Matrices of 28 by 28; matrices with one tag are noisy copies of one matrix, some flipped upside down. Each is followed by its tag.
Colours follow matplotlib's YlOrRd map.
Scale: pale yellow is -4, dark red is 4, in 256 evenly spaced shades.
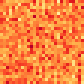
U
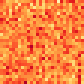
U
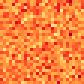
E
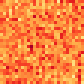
U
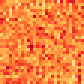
U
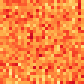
U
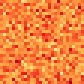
E
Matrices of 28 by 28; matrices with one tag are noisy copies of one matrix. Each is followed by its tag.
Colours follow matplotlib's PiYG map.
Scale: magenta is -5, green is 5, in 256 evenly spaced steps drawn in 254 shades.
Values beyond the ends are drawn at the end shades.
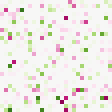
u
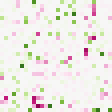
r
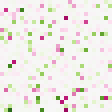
u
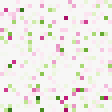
u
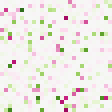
u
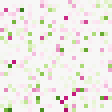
u
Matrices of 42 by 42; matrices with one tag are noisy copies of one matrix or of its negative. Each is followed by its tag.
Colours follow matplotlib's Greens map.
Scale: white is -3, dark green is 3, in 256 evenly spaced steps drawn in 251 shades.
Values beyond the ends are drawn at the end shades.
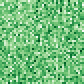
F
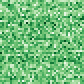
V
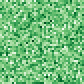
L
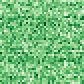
V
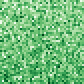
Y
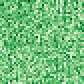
F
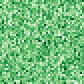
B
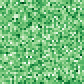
L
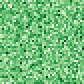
L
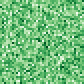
B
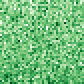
Y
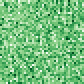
F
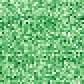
V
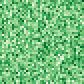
B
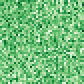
F
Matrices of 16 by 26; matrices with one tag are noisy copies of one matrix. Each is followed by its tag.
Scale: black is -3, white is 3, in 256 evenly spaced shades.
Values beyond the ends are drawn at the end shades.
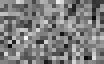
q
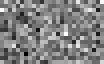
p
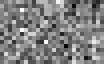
q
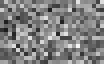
p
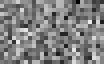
q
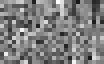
q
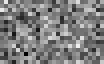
p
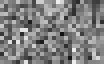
q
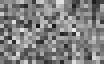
q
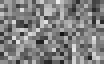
q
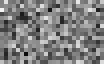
p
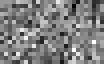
q
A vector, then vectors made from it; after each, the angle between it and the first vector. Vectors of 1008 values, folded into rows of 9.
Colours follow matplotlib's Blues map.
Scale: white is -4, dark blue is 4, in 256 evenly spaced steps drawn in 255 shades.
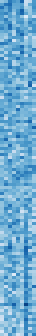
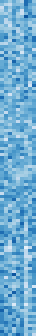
nearly opposite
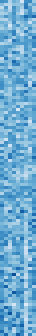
nearly opposite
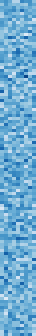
orthogonal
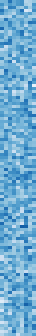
partly aligned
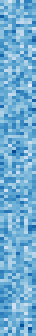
partly opposed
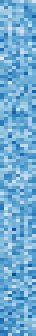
partly opposed
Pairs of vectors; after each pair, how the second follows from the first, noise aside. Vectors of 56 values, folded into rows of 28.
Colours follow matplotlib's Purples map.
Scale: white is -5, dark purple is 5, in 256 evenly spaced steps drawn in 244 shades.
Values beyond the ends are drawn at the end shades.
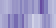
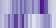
scaled up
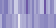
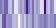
scaled up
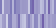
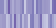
wrapped around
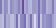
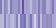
copied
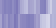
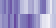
scaled up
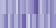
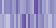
sign-scrambled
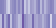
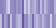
copied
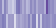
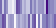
scaled up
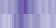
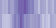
copied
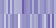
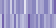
wrapped around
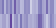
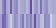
wrapped around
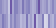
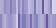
wrapped around
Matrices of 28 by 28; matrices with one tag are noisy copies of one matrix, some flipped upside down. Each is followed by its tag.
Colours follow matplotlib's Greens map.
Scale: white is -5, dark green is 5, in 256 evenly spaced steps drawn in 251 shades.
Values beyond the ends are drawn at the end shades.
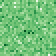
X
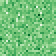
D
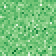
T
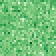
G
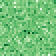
X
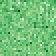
G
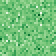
D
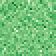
T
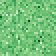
D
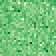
G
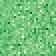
G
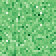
D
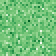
D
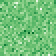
X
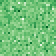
G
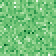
X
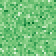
X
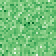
X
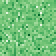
D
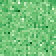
G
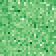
G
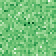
X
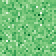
D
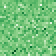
T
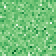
T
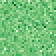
T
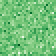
G
